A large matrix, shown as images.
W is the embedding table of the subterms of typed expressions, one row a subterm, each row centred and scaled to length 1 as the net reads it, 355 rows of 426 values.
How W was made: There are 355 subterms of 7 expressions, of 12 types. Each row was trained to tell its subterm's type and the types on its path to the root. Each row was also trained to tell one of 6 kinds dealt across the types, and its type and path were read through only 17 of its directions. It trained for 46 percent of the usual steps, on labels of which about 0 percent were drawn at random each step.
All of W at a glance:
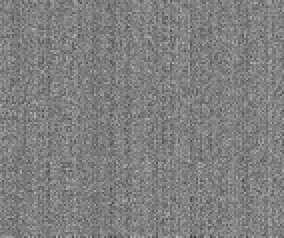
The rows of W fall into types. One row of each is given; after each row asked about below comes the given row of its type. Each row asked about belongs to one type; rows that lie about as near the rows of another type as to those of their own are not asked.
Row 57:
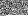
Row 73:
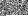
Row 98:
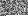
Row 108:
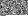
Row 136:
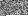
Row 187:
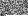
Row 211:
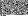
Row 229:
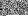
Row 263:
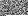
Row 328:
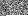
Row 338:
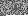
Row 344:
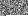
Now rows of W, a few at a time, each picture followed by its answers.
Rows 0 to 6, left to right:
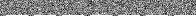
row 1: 211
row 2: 98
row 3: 73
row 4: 338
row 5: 263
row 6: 328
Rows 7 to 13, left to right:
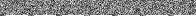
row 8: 344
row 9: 328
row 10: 344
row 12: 98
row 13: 187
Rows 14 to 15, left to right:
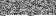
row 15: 57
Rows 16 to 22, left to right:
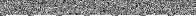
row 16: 73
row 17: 57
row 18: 98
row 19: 263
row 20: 136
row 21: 187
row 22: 57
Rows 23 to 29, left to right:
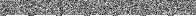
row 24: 98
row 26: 328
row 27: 344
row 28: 328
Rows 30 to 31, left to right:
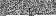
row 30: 136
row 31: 187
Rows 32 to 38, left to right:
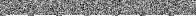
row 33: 211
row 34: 263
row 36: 229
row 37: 328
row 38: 338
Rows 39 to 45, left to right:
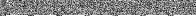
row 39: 73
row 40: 263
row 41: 187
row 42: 263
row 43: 344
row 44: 263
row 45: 211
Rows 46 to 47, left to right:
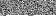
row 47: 229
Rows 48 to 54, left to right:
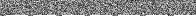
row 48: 57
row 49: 108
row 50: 211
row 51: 73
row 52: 338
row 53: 108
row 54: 338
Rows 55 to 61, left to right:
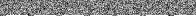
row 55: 98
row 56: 98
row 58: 344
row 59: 229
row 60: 263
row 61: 98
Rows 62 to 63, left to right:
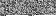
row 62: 98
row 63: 57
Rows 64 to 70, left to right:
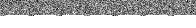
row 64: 344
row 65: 187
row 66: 136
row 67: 136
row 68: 344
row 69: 187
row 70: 108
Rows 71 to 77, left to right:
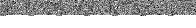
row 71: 136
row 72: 229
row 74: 263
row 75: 344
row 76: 328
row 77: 136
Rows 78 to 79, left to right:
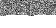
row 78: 73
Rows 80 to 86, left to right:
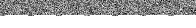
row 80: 229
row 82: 187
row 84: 98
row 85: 57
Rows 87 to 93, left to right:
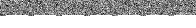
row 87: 108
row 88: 338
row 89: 263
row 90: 328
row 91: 73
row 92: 73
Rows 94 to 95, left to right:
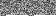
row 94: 338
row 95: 73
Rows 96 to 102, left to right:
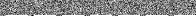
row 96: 229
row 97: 187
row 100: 328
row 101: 328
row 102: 73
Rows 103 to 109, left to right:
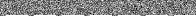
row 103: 187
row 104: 187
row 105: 229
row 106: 57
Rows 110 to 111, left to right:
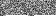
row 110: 211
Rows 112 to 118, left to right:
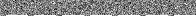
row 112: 73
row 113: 328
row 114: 98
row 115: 263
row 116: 328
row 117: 187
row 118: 187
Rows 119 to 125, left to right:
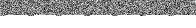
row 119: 229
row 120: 73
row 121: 187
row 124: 328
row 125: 344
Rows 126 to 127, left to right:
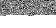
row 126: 211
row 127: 344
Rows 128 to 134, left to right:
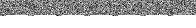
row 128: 57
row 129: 328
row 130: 328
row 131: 328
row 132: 344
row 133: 108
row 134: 73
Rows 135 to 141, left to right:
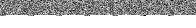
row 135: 229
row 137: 344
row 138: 263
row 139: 338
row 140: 136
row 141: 344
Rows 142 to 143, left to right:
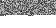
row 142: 98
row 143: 211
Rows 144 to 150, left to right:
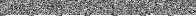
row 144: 98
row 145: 73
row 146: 211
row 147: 98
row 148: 108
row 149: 338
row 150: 57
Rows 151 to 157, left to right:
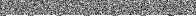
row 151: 211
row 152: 108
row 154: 136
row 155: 211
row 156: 73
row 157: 108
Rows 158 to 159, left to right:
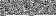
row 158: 187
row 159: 108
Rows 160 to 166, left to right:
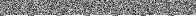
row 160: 57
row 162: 57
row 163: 211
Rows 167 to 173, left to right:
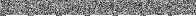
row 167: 73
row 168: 187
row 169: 73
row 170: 211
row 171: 211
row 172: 328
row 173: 57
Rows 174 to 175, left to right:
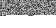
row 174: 108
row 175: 328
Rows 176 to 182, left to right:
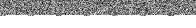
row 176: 263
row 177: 136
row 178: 263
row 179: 57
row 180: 229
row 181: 57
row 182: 338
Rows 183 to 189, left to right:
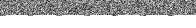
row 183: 328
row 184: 328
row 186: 211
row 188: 98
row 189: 187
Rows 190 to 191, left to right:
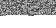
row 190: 328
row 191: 98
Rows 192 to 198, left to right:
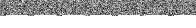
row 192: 73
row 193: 229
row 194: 108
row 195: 108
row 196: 211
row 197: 328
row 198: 328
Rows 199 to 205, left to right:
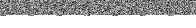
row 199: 187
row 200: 57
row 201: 98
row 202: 211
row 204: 263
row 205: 187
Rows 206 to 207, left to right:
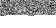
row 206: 57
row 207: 344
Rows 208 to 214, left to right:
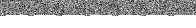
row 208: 263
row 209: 108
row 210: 229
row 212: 229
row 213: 187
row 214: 263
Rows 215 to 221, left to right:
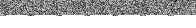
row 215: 344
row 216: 98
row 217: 211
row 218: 328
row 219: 328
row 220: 73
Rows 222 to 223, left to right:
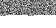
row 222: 187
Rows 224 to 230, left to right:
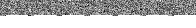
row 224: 229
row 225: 263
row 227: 73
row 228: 211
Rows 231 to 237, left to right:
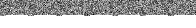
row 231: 57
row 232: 344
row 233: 211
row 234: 73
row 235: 338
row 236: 73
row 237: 98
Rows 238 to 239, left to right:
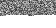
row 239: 108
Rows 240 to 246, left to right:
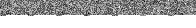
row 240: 229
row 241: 98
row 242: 229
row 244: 211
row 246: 57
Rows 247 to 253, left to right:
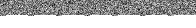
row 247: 98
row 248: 328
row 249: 98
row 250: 73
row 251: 344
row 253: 57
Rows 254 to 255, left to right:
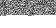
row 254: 263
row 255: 263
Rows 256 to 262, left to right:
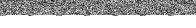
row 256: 136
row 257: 57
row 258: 98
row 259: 344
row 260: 108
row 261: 328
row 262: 57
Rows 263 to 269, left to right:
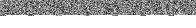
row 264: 263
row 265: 57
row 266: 229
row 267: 211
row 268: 338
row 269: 338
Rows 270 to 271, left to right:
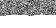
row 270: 328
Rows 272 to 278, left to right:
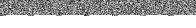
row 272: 98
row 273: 211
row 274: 136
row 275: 338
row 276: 108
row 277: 136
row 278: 263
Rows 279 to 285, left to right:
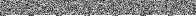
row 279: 73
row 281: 338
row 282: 338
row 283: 136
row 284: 73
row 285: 263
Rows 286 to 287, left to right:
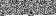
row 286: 187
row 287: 187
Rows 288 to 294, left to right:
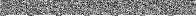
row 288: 73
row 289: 57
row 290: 108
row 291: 263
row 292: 211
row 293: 263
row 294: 136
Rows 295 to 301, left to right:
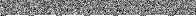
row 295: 98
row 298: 98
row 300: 344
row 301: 98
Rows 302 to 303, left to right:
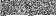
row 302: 73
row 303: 328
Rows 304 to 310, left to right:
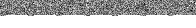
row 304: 229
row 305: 108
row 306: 136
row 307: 98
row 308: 263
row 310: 73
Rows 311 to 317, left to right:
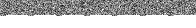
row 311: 73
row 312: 136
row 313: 187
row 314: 338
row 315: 328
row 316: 328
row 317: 328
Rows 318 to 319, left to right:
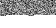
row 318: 98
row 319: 187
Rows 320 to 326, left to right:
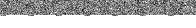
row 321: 187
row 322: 187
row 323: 211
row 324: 108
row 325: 57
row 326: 57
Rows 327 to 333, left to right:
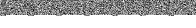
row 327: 73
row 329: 136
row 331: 263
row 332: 263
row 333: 338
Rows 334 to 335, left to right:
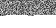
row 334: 328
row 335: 263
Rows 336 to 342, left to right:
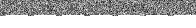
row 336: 73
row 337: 73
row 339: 108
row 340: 344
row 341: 136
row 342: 187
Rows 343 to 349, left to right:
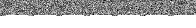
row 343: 263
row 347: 338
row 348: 136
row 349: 344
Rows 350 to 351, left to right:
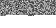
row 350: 263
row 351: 98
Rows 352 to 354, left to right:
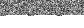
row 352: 98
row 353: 98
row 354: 73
